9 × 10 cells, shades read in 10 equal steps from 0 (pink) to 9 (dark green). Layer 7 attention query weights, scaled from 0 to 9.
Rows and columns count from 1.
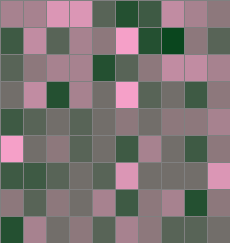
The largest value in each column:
8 7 8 6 8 8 8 9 8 6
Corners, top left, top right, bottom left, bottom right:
3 4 8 5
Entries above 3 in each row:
4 7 5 7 9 8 8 8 8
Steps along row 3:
down down same up down down down same up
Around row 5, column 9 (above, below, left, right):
7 7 4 3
